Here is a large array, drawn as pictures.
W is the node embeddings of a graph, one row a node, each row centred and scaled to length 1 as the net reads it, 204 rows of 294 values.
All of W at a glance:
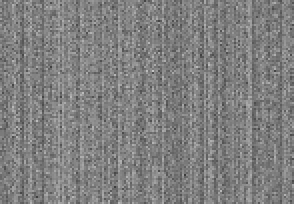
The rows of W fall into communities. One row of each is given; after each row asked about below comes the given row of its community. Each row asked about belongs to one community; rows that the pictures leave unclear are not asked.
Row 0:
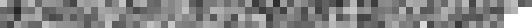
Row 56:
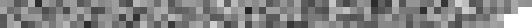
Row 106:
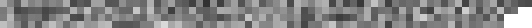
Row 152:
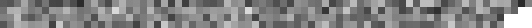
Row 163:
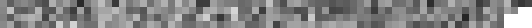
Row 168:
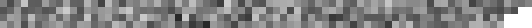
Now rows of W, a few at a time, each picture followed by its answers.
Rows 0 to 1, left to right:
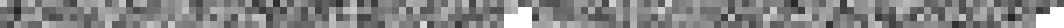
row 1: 168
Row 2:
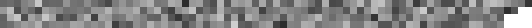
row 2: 152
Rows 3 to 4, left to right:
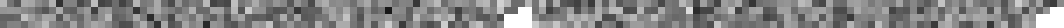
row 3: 56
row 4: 106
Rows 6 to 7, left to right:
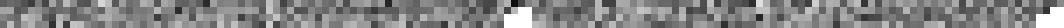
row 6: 163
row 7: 168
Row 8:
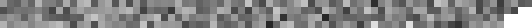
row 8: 168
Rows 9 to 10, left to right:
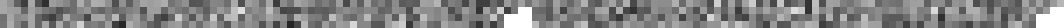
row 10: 0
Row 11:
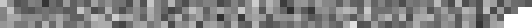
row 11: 106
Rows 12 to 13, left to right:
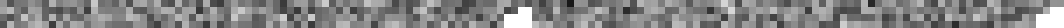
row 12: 163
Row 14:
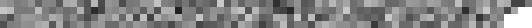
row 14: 56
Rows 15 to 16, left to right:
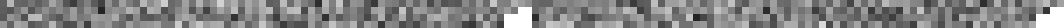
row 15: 0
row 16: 152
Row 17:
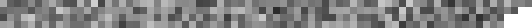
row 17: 0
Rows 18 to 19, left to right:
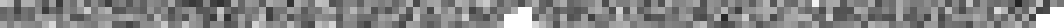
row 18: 106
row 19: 168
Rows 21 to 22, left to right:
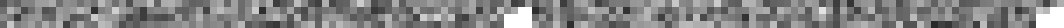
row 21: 163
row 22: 0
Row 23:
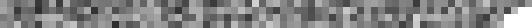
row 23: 106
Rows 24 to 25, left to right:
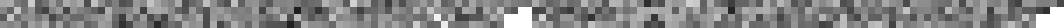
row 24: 56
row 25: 168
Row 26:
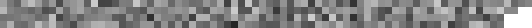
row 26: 56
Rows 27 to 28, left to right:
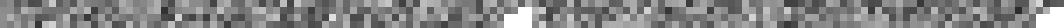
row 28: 163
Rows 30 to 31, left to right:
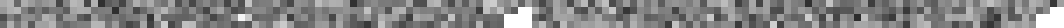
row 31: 56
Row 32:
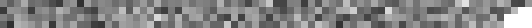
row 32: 152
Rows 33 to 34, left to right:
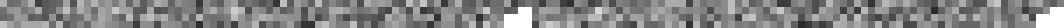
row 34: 152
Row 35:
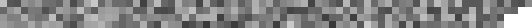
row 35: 168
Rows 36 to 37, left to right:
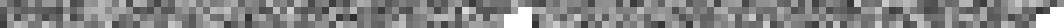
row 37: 152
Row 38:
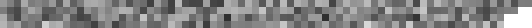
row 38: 168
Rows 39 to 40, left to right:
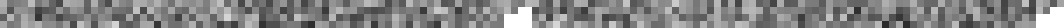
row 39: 56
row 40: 0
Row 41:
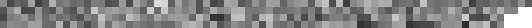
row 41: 163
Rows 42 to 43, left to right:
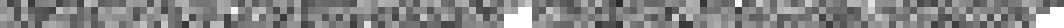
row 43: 56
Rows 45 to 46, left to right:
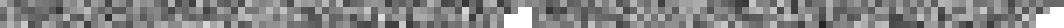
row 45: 106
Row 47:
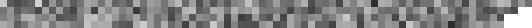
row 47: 168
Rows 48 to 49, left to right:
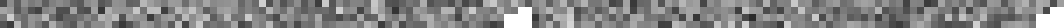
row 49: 56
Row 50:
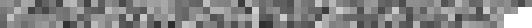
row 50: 56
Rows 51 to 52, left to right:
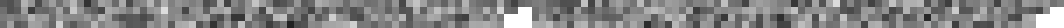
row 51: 56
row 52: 168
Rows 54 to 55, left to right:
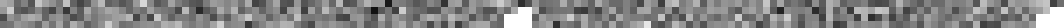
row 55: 56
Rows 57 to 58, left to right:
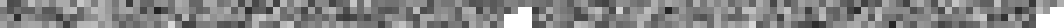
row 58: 0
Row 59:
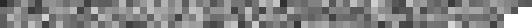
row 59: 152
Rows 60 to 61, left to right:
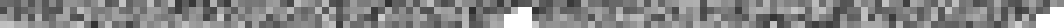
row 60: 106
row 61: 0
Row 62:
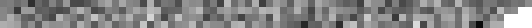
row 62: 106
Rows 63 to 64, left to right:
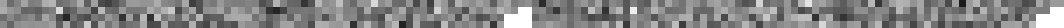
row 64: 168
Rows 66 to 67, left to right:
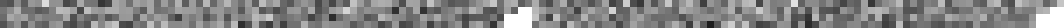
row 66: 152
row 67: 56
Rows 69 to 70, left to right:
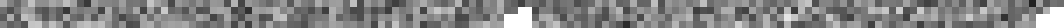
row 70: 106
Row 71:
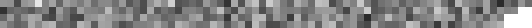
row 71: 106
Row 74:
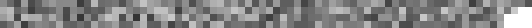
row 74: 56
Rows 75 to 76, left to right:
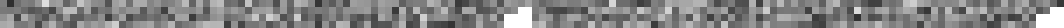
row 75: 0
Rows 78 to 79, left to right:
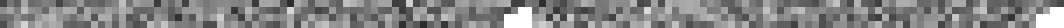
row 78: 152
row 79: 163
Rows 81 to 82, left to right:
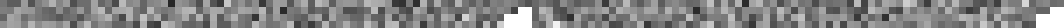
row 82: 152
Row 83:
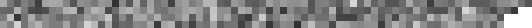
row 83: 168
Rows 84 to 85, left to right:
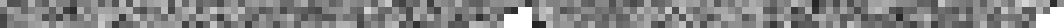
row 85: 152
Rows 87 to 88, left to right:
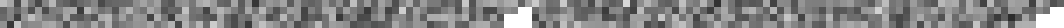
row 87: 0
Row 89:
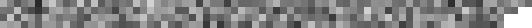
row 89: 56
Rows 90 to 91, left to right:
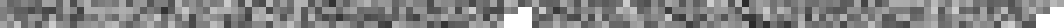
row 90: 168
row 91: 163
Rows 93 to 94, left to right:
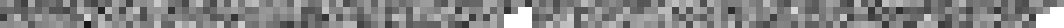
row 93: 106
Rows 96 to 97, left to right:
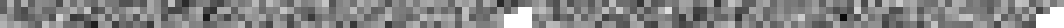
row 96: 106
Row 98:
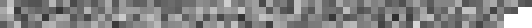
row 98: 106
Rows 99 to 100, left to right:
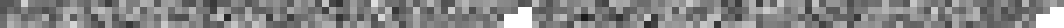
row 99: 152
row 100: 0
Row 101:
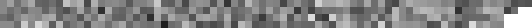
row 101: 56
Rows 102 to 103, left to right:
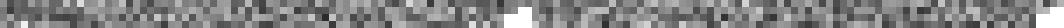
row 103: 0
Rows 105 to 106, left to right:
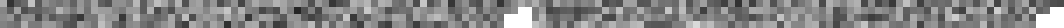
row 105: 168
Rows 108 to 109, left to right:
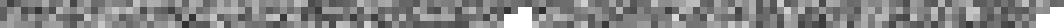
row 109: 0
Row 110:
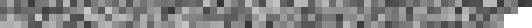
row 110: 106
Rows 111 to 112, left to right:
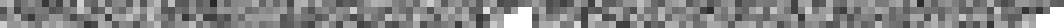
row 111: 106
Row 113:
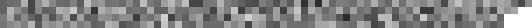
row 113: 152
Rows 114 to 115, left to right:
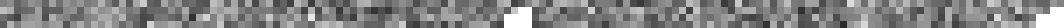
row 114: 163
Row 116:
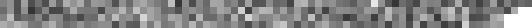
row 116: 106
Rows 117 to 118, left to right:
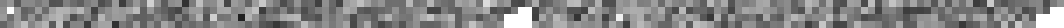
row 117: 152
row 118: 168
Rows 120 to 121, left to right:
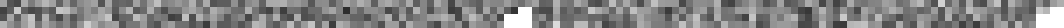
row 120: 168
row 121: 0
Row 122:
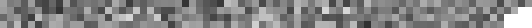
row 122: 106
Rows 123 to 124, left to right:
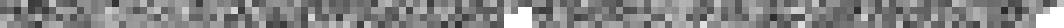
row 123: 0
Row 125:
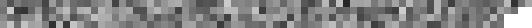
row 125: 163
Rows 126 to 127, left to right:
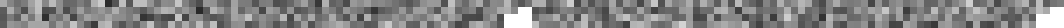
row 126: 163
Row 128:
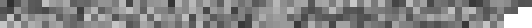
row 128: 168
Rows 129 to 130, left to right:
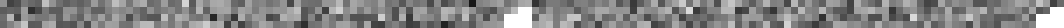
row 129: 0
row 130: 152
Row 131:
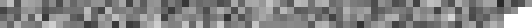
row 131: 106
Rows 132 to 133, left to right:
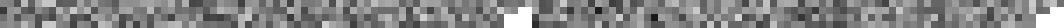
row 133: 56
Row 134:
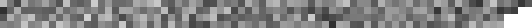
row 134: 168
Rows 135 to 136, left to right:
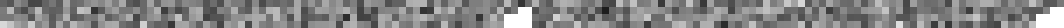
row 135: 106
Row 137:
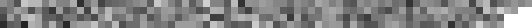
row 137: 56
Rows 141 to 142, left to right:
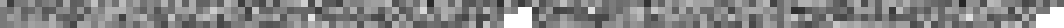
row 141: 168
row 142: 168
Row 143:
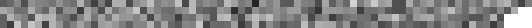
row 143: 152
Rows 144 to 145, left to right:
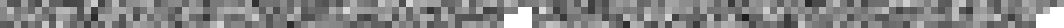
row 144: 0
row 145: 163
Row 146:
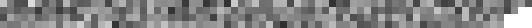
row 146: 106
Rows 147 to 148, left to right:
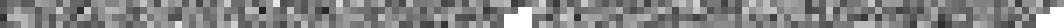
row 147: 152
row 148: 163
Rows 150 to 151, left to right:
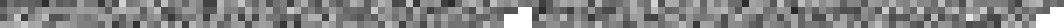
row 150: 152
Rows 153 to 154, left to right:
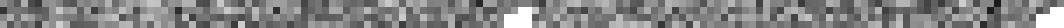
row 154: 56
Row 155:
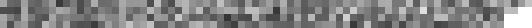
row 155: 0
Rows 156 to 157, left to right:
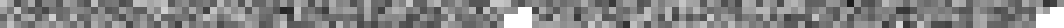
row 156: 56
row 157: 163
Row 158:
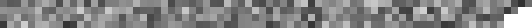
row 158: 168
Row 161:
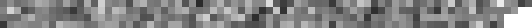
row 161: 163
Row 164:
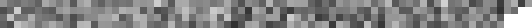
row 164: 168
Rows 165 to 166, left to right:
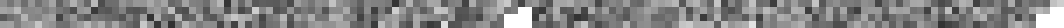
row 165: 56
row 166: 0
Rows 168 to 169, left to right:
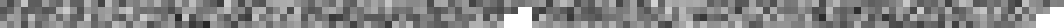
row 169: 106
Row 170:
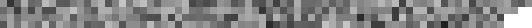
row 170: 0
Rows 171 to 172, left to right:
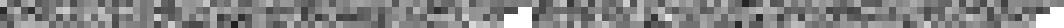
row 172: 168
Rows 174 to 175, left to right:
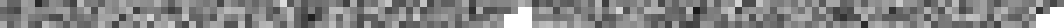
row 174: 0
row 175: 168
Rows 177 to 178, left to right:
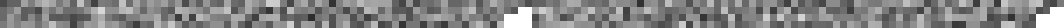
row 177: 168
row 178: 152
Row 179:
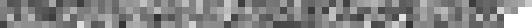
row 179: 0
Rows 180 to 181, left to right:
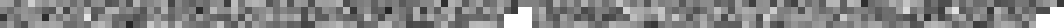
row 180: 56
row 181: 168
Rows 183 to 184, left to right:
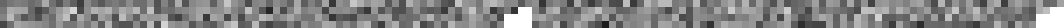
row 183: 152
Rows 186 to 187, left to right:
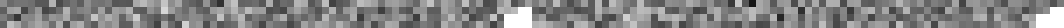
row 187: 168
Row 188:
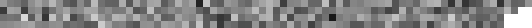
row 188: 163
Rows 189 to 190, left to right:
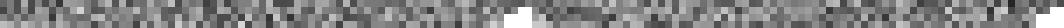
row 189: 106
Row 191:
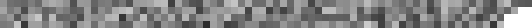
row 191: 168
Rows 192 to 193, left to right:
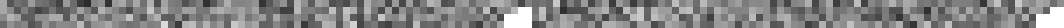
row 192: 106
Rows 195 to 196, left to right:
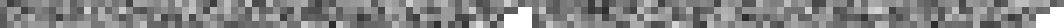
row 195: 168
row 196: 106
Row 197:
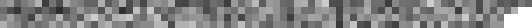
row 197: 106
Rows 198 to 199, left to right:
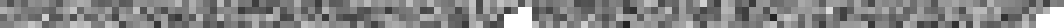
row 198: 152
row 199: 106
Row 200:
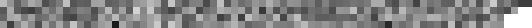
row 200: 106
